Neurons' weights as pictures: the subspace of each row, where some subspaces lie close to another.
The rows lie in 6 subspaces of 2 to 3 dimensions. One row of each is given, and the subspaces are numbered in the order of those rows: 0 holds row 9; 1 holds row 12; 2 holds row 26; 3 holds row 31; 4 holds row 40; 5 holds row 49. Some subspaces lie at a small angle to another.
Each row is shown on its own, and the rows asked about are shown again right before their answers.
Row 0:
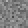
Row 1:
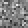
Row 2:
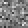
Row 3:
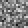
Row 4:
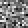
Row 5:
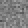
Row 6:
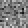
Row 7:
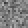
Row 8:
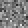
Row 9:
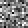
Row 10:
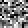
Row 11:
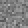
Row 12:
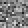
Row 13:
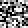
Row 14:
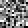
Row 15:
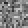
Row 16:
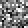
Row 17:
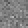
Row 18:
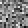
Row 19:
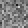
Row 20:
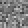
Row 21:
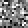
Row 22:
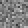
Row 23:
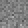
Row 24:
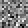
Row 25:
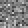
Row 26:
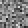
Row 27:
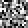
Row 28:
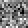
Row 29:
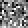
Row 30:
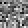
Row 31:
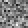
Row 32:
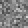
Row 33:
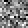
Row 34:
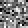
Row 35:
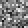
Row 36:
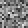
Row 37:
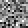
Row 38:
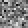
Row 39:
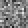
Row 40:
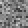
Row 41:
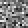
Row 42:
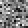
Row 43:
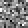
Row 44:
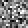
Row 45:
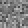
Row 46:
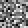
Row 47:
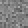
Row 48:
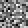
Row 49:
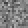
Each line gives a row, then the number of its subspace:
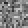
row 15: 5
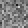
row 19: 0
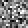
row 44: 5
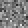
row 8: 4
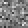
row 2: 0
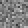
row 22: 2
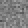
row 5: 5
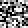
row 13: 1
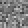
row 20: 2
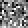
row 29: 3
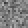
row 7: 5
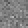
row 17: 4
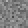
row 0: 5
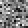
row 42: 4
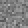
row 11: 1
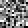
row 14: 3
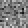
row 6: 5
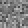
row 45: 2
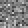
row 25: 0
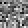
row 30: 2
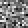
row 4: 1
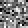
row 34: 4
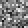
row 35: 3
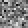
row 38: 3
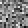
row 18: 2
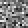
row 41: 1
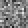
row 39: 5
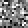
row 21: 0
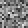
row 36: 0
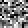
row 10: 3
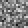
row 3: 3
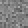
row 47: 2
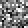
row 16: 3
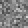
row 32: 4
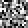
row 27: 4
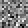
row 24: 3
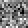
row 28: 5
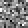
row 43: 4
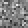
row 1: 0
